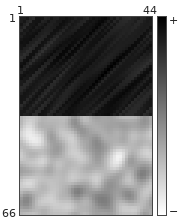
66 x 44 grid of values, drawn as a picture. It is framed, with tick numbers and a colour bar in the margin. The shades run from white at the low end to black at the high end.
It is made of 2 by 1 panels. Panel 1,1: very high, slanting up to the right, faint in contrast. Panel 2,1: low, blotchy.
